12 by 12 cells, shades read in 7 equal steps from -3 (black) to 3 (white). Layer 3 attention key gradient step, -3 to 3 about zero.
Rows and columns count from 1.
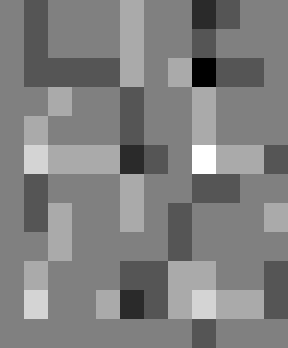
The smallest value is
-3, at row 3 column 9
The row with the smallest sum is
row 3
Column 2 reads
-1 -1 -1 0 1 2 -1 -1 0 1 2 0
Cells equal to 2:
3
